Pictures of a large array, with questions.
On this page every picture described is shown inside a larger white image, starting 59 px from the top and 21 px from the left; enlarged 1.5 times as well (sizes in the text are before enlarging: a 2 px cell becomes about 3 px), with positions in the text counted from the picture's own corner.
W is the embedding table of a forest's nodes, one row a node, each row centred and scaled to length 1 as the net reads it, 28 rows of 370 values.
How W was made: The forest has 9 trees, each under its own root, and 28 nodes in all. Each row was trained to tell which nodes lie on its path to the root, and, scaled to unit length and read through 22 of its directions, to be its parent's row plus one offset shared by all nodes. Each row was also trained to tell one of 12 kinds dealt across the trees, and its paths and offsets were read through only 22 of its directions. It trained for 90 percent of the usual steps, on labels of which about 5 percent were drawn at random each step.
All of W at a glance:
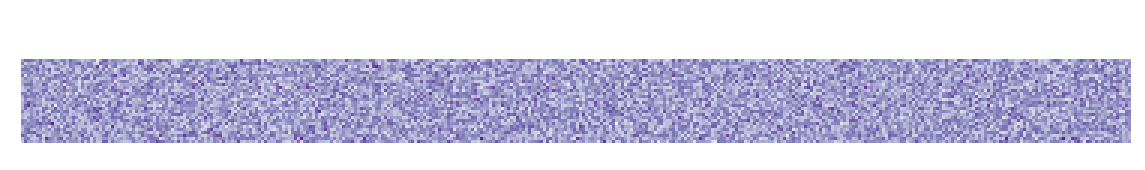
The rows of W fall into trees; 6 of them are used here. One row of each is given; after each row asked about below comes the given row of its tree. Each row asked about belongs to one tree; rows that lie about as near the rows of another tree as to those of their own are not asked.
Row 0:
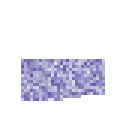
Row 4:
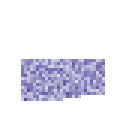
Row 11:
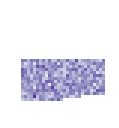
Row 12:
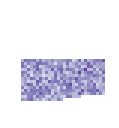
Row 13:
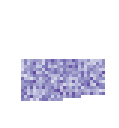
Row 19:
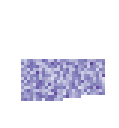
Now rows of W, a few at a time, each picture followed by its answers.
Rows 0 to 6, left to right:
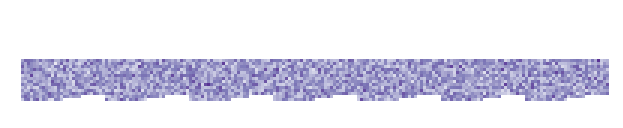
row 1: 19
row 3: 11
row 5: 19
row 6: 13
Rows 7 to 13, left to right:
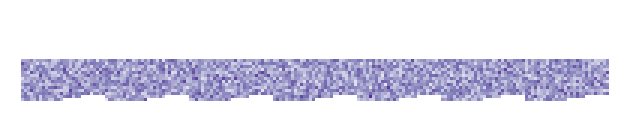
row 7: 0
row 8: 4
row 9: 0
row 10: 19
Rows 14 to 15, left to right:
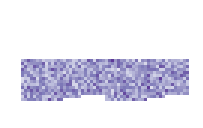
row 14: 12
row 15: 12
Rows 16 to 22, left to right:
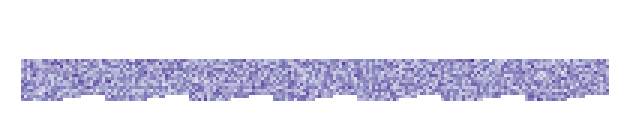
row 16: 13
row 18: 13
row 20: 11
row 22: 0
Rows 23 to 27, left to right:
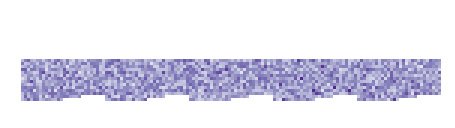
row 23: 0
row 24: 12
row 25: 4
